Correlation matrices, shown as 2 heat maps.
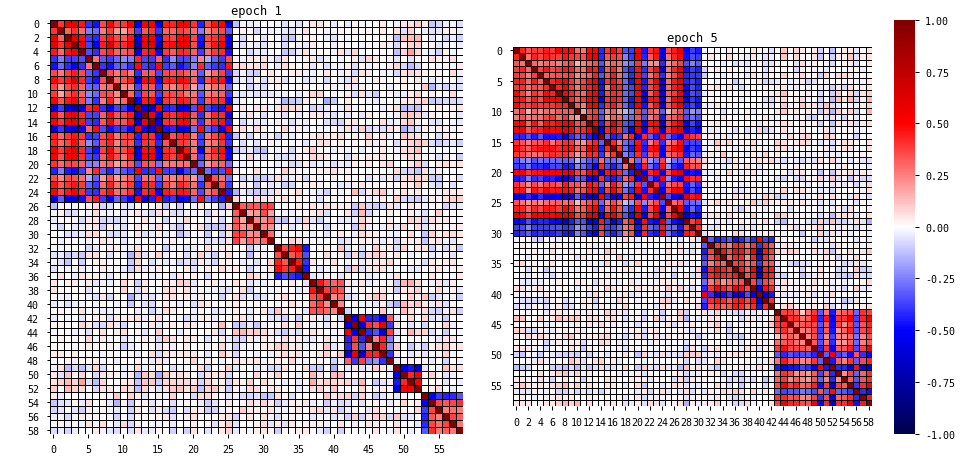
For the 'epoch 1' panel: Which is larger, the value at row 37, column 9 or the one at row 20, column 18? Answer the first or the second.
the second
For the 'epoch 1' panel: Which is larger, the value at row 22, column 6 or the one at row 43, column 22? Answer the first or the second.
the second
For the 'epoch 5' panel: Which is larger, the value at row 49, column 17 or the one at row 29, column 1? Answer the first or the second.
the first
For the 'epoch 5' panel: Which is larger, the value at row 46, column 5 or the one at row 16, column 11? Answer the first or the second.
the second
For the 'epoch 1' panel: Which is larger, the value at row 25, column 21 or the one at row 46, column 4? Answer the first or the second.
the first
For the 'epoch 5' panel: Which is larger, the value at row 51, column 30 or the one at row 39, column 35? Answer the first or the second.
the second
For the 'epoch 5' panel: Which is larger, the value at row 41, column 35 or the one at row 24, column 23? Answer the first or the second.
the first
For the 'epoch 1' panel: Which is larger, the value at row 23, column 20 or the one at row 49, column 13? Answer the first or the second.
the first
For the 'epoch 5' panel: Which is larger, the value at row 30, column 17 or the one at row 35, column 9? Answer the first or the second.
the second
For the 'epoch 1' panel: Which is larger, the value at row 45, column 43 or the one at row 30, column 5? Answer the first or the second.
the first
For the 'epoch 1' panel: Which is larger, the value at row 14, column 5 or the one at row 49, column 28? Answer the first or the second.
the second
